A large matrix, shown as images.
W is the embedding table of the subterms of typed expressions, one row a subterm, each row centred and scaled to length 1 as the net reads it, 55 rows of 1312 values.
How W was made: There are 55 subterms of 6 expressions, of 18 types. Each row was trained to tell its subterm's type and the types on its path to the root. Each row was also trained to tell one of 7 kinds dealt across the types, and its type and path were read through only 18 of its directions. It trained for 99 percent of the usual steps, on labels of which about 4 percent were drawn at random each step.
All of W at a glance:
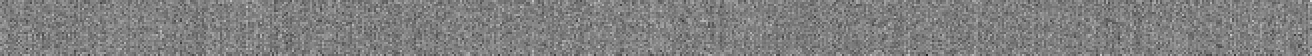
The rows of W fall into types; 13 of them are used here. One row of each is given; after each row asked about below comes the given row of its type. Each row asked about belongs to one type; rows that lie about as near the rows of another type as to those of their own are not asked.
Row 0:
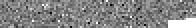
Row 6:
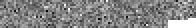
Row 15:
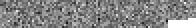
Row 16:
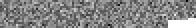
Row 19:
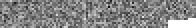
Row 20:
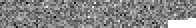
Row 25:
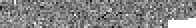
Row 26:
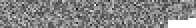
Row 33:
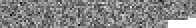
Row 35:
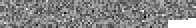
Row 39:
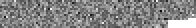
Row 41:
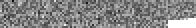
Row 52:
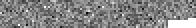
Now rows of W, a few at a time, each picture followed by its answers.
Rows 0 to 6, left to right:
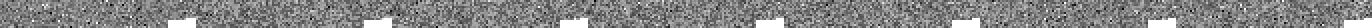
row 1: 0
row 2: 16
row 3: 0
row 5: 26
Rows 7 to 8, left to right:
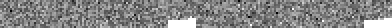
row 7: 41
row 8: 16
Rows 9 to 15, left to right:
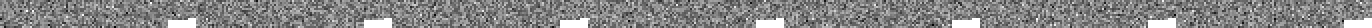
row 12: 26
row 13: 15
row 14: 20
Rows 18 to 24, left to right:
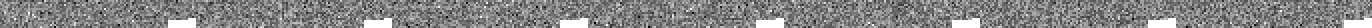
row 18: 26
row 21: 52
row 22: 41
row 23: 41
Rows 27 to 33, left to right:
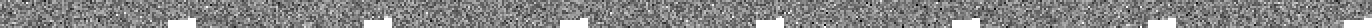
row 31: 25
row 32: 16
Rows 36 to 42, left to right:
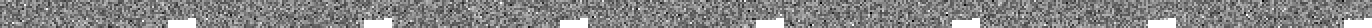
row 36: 39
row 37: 15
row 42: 15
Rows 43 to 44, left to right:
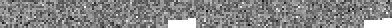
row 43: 26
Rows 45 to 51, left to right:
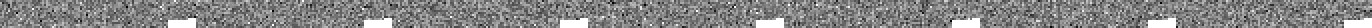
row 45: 41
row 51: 20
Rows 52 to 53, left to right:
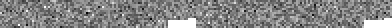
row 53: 15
